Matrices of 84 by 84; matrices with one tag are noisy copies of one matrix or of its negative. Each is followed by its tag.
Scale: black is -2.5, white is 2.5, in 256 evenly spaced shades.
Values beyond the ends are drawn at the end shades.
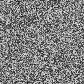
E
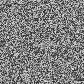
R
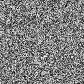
E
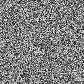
R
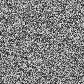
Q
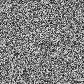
R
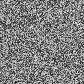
E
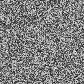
E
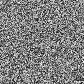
R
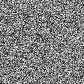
Q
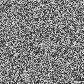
R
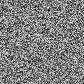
Q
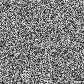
R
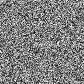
R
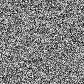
Q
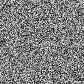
R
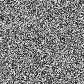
E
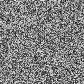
E
